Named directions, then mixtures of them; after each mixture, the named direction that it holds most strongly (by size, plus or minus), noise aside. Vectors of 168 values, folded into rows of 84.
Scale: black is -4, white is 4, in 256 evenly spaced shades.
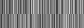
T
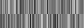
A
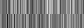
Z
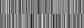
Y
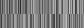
T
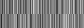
T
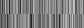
T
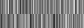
T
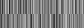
T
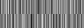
Y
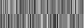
A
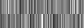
A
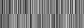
T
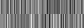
Y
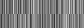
T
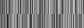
T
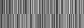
T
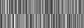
Y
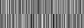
Y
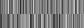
T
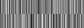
Y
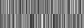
Y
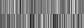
A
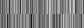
Z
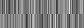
A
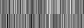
Z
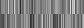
A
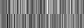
Z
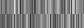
A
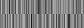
Y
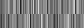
A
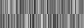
A
